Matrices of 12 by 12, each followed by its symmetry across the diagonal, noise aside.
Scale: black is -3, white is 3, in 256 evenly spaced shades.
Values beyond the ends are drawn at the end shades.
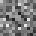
symmetric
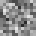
symmetric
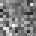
neither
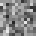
neither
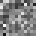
symmetric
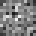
symmetric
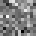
neither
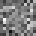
neither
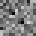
symmetric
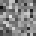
neither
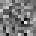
neither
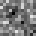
symmetric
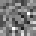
symmetric
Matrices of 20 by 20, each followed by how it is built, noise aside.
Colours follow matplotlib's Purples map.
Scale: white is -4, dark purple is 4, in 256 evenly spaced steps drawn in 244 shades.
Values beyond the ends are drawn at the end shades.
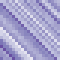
Toeplitz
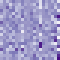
uneven columns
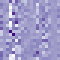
uneven columns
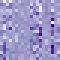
uneven columns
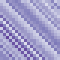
Toeplitz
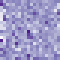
uneven columns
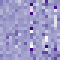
uneven columns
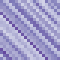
Toeplitz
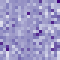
uneven columns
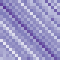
Toeplitz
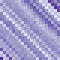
Toeplitz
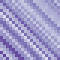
Toeplitz
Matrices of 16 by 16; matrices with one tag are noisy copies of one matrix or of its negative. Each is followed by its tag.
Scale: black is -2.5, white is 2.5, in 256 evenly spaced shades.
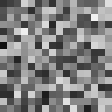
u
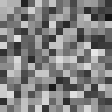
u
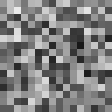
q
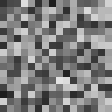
u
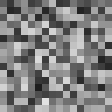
q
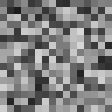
q
